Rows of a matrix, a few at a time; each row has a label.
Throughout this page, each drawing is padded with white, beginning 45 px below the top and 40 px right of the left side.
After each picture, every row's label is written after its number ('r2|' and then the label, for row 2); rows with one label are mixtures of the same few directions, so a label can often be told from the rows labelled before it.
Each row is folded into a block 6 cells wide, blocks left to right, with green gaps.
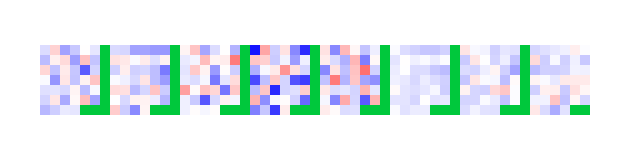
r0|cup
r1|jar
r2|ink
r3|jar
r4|cup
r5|jar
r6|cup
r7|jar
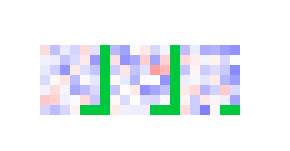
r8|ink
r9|cup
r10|jar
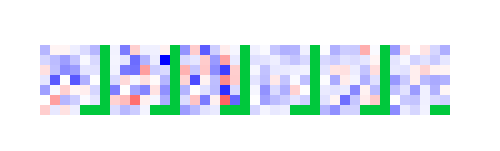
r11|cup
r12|ink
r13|cup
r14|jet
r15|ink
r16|jar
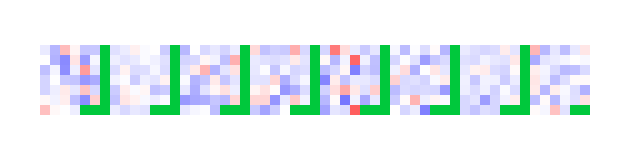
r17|cup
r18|jet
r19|ink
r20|ink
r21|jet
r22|jet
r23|ink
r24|jar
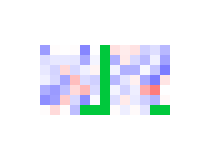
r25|ink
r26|cup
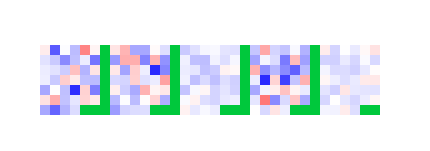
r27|ink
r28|cup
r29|cup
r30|cup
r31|jar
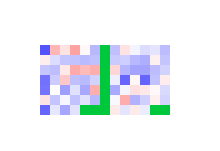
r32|jar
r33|cup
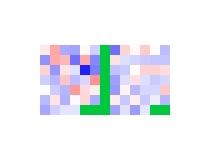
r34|cup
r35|jar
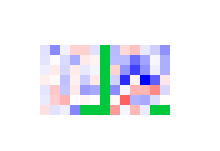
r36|jet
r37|cup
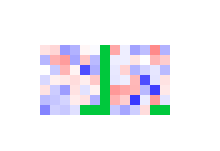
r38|cup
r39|ink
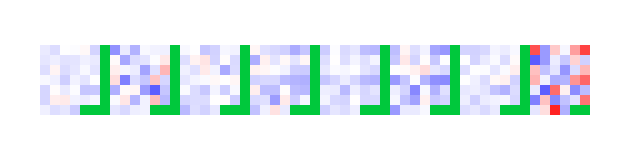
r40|jet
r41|cup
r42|cup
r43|jar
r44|jar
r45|jar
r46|cup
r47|jar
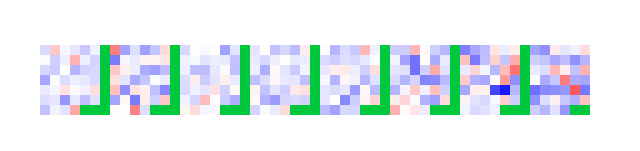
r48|jet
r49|jar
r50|ink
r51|jet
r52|ink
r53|cup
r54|cup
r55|ink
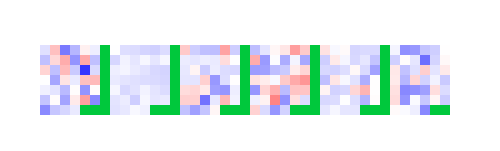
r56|cup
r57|jar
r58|ink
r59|jar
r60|cup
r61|jet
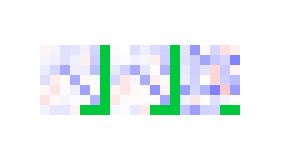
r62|ink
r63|ink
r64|ink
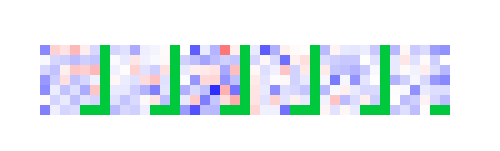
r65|jar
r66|cup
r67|ink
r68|jet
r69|cup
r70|jar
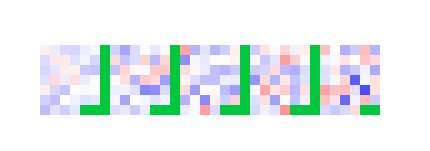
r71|cup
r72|cup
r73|jar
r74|jet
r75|ink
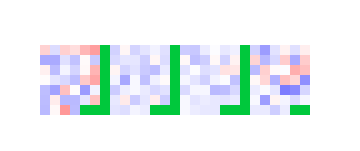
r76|jar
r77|cup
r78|cup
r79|cup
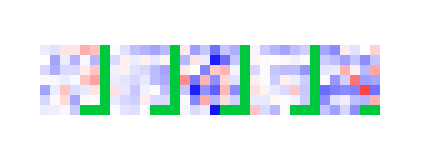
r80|jar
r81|jar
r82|jet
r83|jar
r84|ink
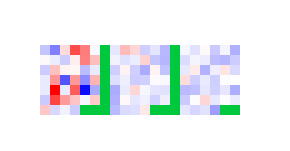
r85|jet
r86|jet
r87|jet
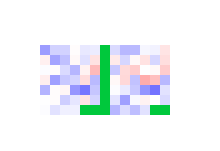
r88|cup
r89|cup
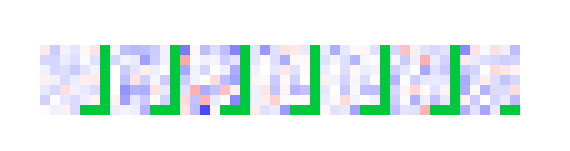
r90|jar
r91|jet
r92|jar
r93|jet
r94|jet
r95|jet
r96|jar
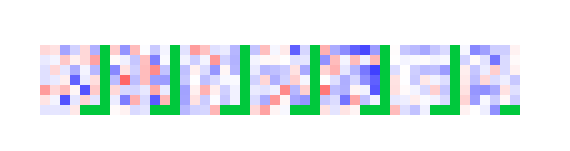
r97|ink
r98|cup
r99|jet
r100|ink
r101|jar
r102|jar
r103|jet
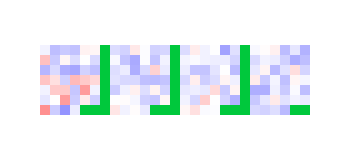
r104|jar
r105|cup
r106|ink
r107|jet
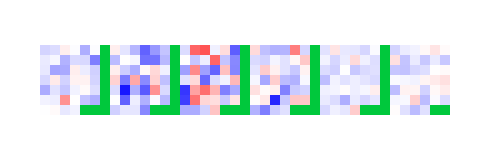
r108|ink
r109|jet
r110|jet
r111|ink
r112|jet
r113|jar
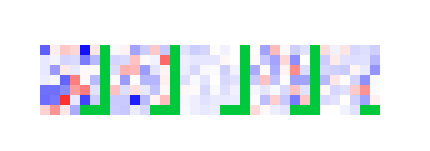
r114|ink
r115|ink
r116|jet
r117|cup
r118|cup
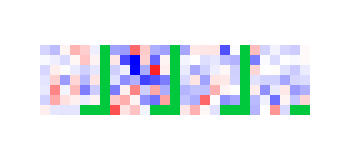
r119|jet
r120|cup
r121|ink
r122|jar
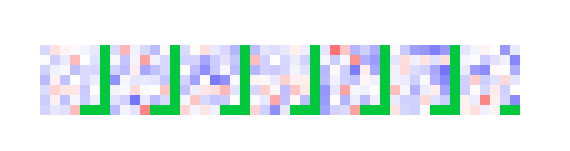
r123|jet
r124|jet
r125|cup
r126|jar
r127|jet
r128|jar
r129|ink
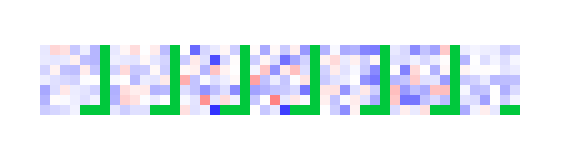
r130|jet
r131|jet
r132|jet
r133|jet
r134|jar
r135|jet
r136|jar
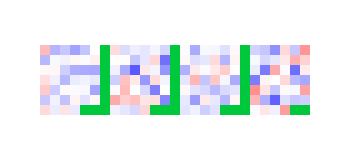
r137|jar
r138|ink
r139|cup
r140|jet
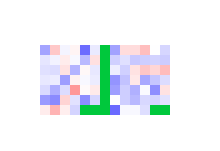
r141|ink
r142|jar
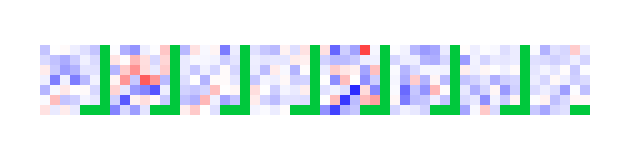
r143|cup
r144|cup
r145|ink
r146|jet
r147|ink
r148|jet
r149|jar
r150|ink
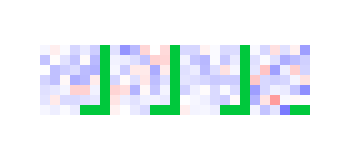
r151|cup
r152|jet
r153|cup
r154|jet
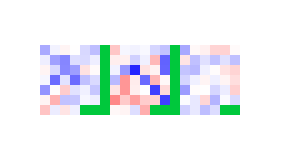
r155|cup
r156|ink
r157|jar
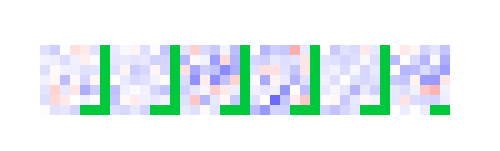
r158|jet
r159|jet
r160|cup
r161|ink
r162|ink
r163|cup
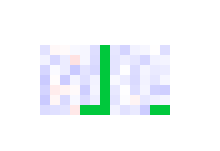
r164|jet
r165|jet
